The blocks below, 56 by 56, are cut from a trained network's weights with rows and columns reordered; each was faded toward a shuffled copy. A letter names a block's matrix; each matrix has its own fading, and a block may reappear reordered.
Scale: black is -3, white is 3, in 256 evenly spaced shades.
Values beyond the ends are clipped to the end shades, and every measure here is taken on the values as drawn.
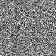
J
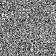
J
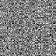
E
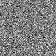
J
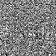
J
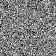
J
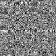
E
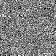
J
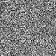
J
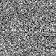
J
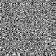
E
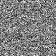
J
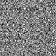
E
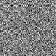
E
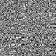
E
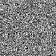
J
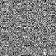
E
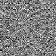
E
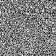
J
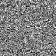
J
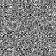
E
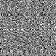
E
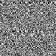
E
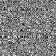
E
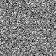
J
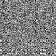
E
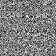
J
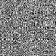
E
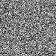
J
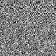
E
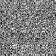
E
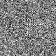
J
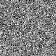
J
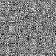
E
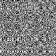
E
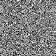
J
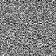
E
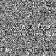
E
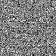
J
